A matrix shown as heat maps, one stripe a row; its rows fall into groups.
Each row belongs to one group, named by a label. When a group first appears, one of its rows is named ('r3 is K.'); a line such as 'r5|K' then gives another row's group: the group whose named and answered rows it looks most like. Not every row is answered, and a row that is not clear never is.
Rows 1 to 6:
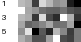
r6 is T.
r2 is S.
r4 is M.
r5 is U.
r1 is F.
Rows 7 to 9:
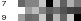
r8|S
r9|M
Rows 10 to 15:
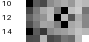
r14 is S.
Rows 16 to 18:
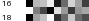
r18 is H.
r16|H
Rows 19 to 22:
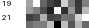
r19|U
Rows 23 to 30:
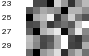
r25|H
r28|T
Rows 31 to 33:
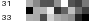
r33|F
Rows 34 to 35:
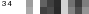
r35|U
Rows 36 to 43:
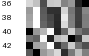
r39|U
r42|H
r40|H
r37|U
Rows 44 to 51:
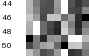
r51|T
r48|U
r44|T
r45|T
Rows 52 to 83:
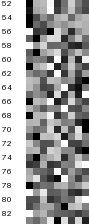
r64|T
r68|H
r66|H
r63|F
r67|T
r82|S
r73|F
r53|H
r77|U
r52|H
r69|F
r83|M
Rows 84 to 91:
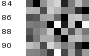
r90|F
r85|F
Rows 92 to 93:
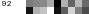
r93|H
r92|M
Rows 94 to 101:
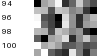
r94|H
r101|U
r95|F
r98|F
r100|S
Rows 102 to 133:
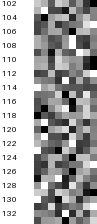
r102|F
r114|S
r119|U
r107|T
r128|U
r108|T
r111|F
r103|U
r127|H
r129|F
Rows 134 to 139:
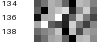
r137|U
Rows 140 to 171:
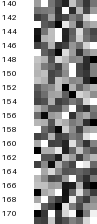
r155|T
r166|S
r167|H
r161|H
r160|U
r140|U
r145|H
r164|S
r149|T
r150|T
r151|F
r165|T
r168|U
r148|F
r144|H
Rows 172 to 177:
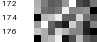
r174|H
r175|U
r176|F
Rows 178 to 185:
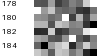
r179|S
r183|T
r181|F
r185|F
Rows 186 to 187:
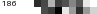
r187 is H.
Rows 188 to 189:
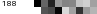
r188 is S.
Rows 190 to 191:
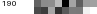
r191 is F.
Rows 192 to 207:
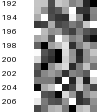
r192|F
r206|T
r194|U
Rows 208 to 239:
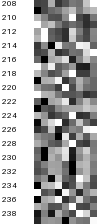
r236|H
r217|S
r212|U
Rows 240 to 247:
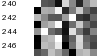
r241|H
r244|U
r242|T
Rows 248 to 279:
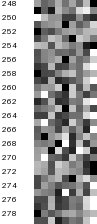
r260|M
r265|U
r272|F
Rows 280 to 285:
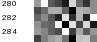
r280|U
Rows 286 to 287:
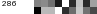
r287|H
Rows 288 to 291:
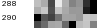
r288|F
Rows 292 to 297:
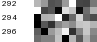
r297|M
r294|H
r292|T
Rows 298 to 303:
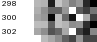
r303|S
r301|F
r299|T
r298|F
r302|T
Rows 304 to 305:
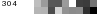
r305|F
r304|T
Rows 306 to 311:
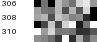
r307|M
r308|F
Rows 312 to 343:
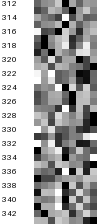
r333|H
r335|F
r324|M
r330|S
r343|F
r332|S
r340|M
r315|M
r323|S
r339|H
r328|F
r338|M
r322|S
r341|H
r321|F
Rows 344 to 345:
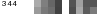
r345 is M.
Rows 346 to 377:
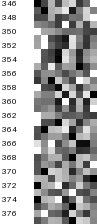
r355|S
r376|U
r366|S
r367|S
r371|F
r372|H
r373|T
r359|M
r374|H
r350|S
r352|U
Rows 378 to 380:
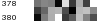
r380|H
